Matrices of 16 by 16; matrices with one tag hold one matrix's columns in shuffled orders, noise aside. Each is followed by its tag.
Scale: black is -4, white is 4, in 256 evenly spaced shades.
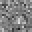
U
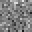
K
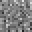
K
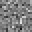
U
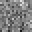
K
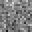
K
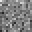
K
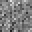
K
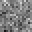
K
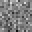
K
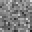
K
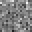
K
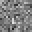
U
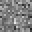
U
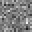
U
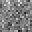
K
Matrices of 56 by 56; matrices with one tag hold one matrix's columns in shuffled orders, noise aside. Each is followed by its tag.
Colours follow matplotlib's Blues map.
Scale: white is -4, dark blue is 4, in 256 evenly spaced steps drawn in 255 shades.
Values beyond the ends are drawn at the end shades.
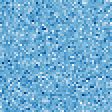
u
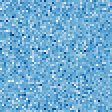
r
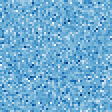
u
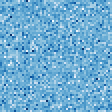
r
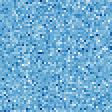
r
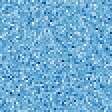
u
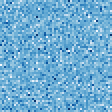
r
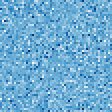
r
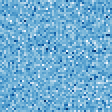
r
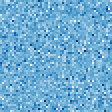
r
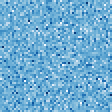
u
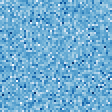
u
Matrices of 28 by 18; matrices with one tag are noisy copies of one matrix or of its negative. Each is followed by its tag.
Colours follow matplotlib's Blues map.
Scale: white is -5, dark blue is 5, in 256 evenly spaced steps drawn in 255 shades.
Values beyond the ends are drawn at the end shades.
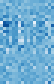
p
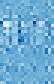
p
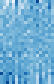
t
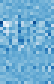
p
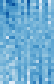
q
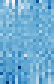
t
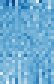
t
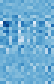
p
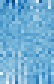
t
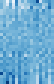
t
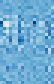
p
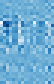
p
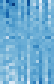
q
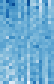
q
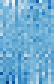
t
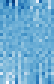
t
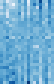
q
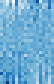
t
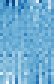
t
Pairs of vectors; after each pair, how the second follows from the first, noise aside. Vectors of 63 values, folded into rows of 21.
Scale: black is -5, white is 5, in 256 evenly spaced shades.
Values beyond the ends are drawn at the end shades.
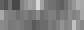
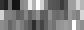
scaled up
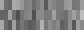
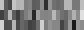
scaled up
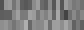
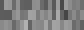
copied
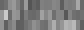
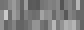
copied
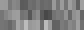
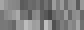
copied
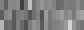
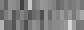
copied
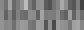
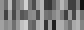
scaled up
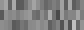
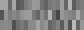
copied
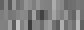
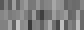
copied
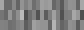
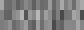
sign-scrambled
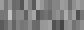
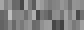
copied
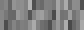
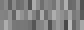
sign-scrambled
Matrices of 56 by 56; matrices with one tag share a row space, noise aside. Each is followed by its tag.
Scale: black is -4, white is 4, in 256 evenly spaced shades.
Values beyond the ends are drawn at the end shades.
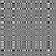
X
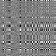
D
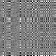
D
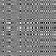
D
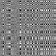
D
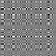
X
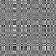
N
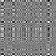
X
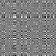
N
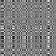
X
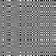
D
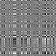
N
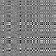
D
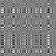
X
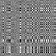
D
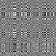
N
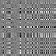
D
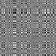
N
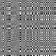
D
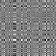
N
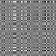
N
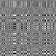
N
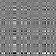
N
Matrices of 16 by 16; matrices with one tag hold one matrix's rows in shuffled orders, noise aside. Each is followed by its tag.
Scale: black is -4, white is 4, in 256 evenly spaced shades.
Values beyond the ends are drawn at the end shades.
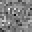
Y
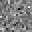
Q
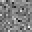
Q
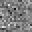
Y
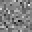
Q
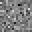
Q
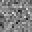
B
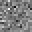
Y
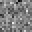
B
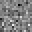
B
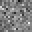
Q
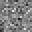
B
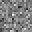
B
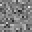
Q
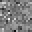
Y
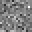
Q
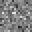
B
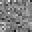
Y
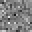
Y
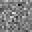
B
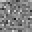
Y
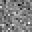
Q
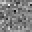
Y
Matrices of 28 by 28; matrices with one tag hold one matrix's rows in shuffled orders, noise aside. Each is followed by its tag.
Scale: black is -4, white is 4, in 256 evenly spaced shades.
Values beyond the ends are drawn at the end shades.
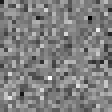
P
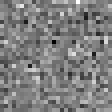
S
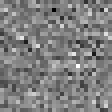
S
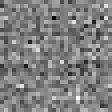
S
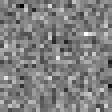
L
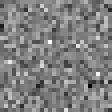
P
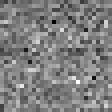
S
